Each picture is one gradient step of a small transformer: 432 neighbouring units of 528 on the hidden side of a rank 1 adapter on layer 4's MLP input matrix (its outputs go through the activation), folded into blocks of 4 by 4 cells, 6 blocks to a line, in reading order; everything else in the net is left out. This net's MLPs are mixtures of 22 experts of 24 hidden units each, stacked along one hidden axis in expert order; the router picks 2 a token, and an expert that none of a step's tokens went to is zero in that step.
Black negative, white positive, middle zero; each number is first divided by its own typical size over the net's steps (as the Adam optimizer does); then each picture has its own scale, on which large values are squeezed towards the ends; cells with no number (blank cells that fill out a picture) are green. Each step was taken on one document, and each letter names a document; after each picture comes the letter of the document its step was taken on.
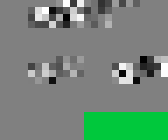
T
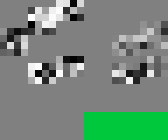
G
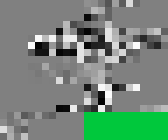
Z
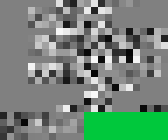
Z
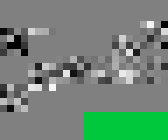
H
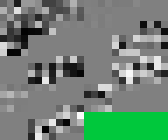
G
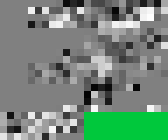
Z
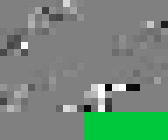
H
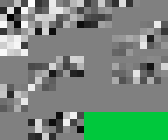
G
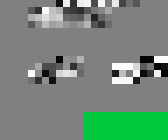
T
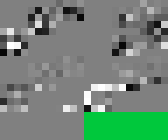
H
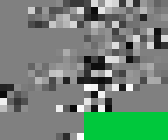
Z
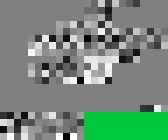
Z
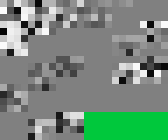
G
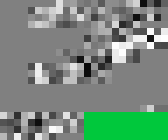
Z
